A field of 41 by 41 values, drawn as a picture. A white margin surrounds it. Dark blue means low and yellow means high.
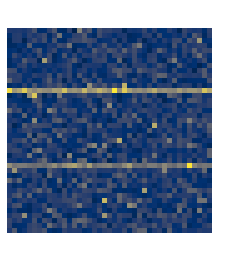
Odd lines: rows 13 and 28. Histogram: skewed, a long tail of high values. Slope: none. Average level on the scale: 20%.
